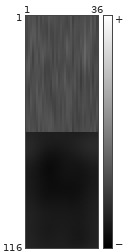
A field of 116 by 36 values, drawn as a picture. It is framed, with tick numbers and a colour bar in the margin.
It is made of 2 by 1 panels. Panel 1,1: low, streaked downward, faint in contrast. Panel 2,1: very low, smooth, faint in contrast.
